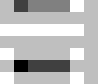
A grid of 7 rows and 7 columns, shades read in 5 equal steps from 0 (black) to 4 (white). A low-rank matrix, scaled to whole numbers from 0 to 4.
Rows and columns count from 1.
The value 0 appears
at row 6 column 2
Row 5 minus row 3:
0 -1 -1 -1 -1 0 0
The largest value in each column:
4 4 4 4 4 4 3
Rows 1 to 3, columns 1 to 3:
3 1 2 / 3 3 3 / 4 4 4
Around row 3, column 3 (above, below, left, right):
3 3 4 4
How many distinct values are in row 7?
2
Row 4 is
3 3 3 3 3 3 3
